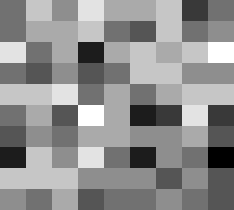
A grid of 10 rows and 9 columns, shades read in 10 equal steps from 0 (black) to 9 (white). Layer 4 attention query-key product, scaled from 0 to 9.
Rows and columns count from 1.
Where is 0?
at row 8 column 9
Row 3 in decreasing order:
9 8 7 7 6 6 6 4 1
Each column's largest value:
8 7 8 9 6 7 7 8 9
